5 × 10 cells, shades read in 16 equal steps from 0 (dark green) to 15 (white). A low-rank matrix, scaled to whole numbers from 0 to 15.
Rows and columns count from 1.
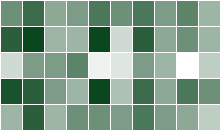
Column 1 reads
6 2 12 1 9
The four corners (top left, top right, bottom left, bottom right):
6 9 9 11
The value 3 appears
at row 1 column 2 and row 4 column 7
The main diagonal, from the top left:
6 0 7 9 6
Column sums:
30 14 40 36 24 48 20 39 38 46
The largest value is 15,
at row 3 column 9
